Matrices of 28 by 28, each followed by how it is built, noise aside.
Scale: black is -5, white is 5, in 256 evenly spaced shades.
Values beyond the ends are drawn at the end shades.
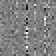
uneven columns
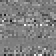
uneven rows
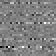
uneven rows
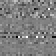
uneven rows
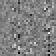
uneven columns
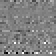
uneven rows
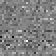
uneven rows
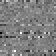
uneven rows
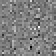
uneven columns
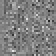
uneven columns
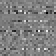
uneven rows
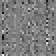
uneven columns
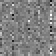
uneven columns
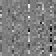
uneven columns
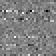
uneven rows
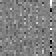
uneven columns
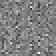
uneven columns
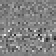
uneven rows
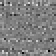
uneven rows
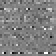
uneven rows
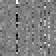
uneven columns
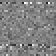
uneven rows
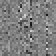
uneven columns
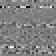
uneven rows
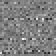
uneven rows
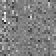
uneven columns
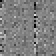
uneven columns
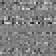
uneven rows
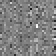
uneven columns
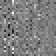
uneven columns
